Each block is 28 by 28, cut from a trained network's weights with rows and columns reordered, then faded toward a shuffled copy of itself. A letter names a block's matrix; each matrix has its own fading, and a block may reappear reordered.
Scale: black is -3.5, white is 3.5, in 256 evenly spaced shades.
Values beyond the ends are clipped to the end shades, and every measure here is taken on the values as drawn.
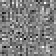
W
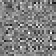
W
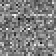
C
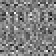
W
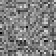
W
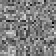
W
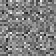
W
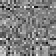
W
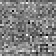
C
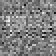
C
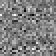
W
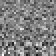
W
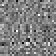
W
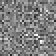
W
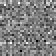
C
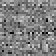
C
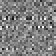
W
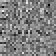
W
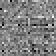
C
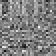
W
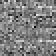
C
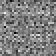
C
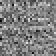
C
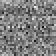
C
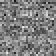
C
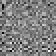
W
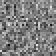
W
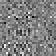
W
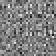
W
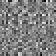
W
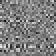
W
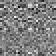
W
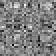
W
